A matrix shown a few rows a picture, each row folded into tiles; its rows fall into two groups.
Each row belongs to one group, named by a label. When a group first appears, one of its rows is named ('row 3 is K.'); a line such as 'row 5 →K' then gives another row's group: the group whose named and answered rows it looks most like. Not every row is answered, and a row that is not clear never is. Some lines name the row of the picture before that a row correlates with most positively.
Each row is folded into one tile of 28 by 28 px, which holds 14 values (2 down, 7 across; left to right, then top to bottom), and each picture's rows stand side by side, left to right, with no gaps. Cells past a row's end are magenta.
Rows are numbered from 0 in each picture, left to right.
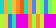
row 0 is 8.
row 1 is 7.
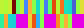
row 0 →8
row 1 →7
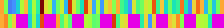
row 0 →7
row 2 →8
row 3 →7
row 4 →7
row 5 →8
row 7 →7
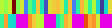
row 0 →8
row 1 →7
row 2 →7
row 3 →7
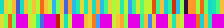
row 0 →7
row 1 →8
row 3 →7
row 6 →7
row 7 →7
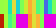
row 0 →7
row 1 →7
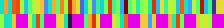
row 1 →7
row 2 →8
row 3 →7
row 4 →8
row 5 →8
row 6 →7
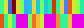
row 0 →8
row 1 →7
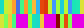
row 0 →7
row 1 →8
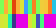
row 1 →8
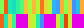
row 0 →7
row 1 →8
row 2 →7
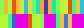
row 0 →8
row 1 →7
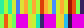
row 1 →8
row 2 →8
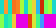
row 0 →8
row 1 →8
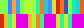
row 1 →7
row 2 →7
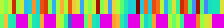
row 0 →8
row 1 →8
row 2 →8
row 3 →8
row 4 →7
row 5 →8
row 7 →7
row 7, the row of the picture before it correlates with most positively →2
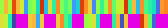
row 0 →8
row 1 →8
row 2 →7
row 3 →7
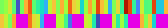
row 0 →7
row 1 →7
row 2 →8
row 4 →8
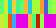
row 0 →7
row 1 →7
